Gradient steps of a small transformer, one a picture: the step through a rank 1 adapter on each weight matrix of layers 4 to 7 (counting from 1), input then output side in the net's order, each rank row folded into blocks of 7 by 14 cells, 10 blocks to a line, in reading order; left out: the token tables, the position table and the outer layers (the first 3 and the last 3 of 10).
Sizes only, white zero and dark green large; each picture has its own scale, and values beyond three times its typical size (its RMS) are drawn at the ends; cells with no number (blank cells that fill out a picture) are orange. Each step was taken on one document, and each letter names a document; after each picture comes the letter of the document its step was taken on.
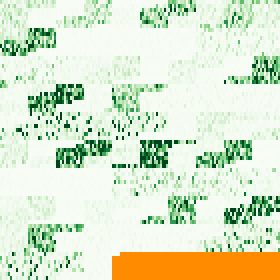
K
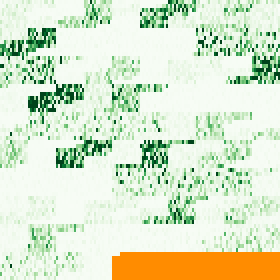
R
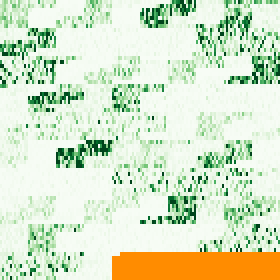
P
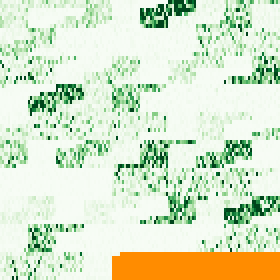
P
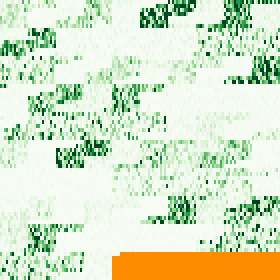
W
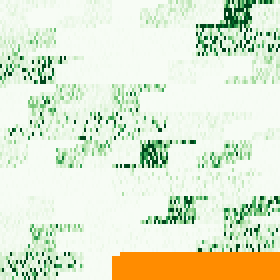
R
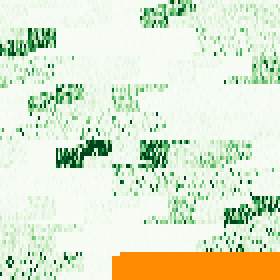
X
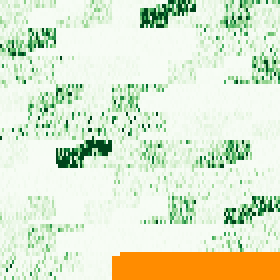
X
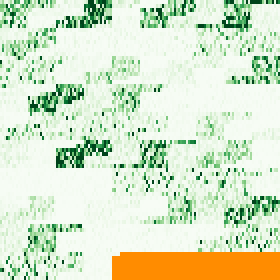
W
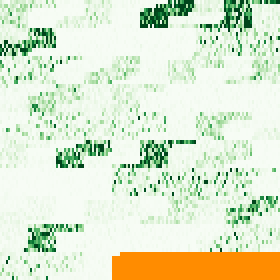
P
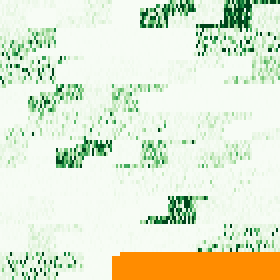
R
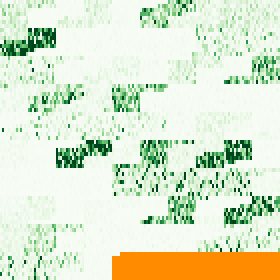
K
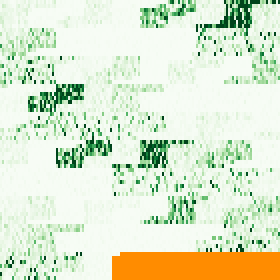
X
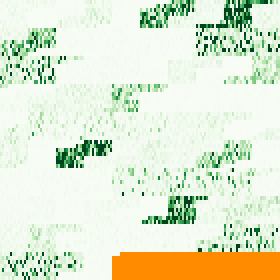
R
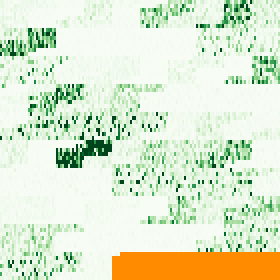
X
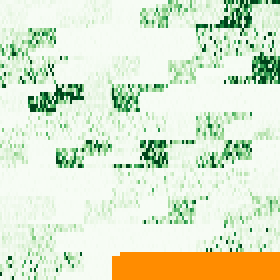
X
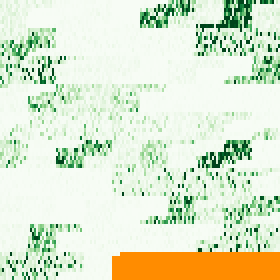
R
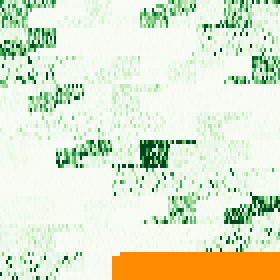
K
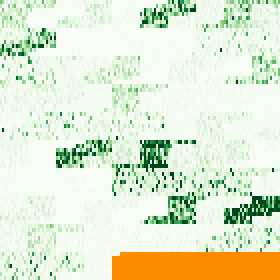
K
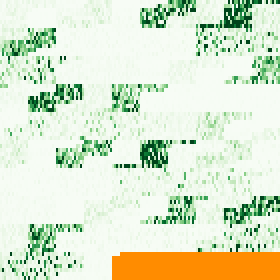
R
